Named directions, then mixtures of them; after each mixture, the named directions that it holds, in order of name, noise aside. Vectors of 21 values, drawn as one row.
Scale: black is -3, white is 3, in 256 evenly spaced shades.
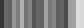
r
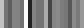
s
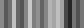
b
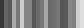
r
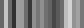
b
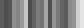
r, s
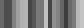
r, s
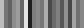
s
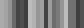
r, s
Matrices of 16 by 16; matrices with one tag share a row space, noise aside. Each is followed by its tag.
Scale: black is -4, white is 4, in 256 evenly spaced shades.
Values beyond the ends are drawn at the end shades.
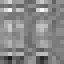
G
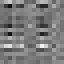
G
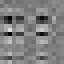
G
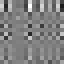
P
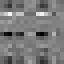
G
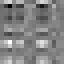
G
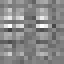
G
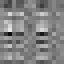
G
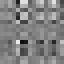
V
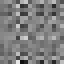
V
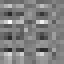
G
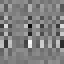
P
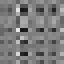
V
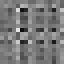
V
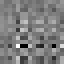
V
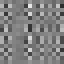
P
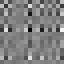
P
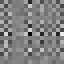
P
